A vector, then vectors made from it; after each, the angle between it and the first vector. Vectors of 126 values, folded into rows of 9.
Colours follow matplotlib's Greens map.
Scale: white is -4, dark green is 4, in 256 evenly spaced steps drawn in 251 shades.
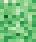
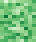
nearly parallel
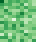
orthogonal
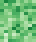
partly opposed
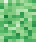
nearly parallel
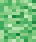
partly aligned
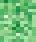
nearly opposite
